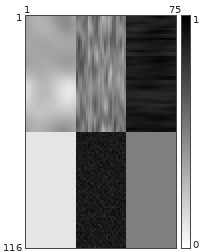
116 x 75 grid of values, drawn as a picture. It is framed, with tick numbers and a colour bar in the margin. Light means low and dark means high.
It is made of 2 by 3 panels. Panel 1,1: low, smooth. Panel 1,2: middling, streaked downward. Panel 1,3: very high, streaked across, faint in contrast. Panel 2,1: very low, flat. Panel 2,2: very high, fine-grained, faint in contrast. Panel 2,3: middling, flat.
